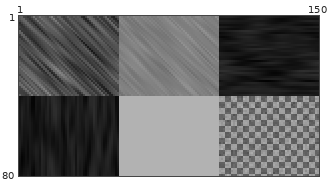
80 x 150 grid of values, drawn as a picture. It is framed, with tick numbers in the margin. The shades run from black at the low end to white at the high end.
The table splits into 2 rows of 3 panels. Panel 1,1: low, slanting down to the right. Panel 1,2: middling, slanting down to the right, faint in contrast. Panel 1,3: very low, streaked across, faint in contrast. Panel 2,1: very low, streaked downward, faint in contrast. Panel 2,2: high, flat. Panel 2,3: middling, checkered, strong in contrast.
